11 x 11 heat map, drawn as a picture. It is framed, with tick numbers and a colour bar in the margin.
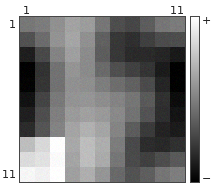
The centre is the calmest part. The bottom left is the roughest part. In the bottom left lies a patch that is higher than the rest. The bottom left is the ninth with the highest average. No regular stripes run through it.
